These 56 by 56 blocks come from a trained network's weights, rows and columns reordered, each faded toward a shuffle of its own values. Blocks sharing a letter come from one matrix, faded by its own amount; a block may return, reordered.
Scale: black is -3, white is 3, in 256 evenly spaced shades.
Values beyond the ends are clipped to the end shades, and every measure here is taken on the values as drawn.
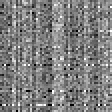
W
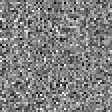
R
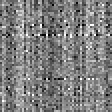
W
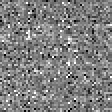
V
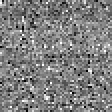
V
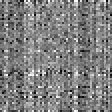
W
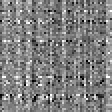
W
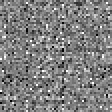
V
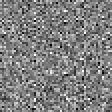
R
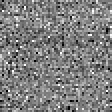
V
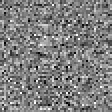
R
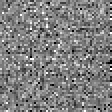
V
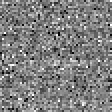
V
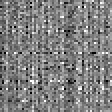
W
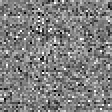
V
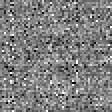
V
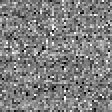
V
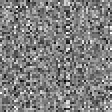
R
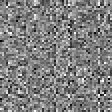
R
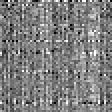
W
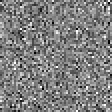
R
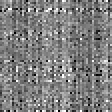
W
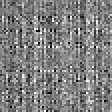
W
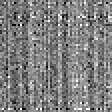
W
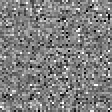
V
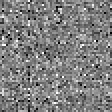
V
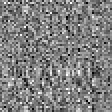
R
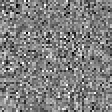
R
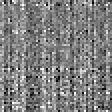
W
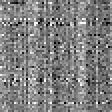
W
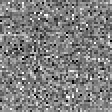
V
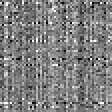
W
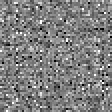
V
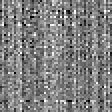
W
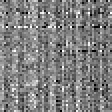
W
